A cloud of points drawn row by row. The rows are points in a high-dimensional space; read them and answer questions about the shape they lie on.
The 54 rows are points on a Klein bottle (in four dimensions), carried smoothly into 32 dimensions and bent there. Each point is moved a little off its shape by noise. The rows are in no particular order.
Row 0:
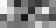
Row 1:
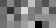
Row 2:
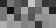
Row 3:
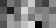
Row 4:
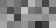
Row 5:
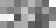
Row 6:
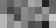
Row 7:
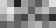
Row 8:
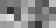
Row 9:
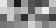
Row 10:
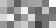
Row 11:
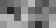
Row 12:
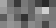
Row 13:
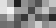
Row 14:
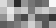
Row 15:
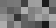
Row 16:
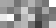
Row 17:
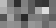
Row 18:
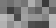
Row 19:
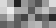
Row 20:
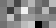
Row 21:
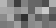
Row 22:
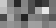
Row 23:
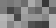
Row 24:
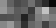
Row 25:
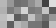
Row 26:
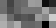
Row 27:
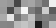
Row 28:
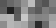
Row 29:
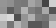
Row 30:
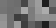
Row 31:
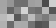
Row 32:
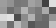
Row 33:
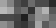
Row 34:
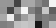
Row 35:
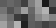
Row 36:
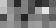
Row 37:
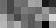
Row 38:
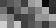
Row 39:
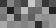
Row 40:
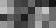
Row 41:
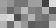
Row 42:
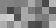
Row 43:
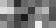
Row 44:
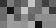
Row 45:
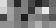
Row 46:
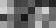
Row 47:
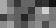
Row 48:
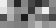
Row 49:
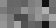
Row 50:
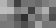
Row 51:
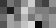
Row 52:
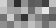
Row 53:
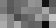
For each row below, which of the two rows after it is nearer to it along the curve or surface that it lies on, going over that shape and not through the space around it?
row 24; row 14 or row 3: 14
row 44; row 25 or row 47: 25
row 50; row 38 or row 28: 38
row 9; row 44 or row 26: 26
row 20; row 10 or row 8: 10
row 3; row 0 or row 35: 35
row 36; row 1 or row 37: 37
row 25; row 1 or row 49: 1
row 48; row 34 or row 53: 53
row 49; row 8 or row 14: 8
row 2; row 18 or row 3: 3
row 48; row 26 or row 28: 26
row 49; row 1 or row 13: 1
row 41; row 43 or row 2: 2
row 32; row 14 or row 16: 16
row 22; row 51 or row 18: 18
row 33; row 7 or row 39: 7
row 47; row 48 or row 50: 48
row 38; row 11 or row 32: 11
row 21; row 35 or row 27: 35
